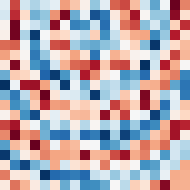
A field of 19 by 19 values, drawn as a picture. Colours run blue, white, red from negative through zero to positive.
Overall the values sit about 50% of the way up the scale. No single row or column stands out from its neighbours. There is no overall slope. Rings spread out from the top middle.
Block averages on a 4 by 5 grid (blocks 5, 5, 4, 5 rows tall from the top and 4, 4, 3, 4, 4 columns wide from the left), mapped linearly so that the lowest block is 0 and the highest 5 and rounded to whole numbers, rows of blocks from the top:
4 4 0 5 4 / 3 2 3 3 4 / 5 3 2 3 4 / 3 3 3 4 4
